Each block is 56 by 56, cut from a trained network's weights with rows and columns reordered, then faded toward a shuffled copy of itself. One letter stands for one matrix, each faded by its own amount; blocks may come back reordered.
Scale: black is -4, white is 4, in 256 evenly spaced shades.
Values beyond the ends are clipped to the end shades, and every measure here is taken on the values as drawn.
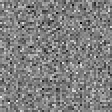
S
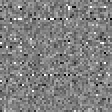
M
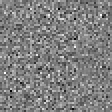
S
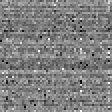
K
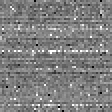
K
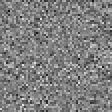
S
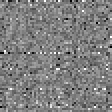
M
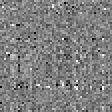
M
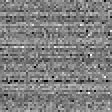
K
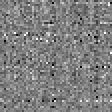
M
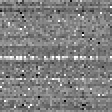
K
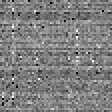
K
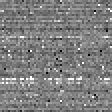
K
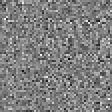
S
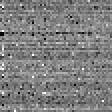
K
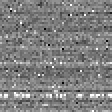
K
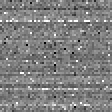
K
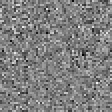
S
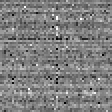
K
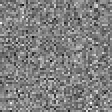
S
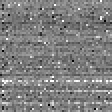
K
